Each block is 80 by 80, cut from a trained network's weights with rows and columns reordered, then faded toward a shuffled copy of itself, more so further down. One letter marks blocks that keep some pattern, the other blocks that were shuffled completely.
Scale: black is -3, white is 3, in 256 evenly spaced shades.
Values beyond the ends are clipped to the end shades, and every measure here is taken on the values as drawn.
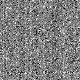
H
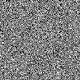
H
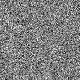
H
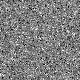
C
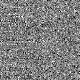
H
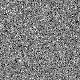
C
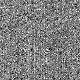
H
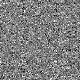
H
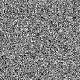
H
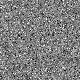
C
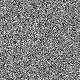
C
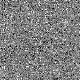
H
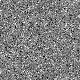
C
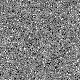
C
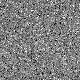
C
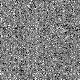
H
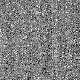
H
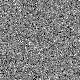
C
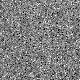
C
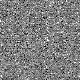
H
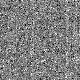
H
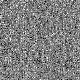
H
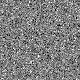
C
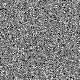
C
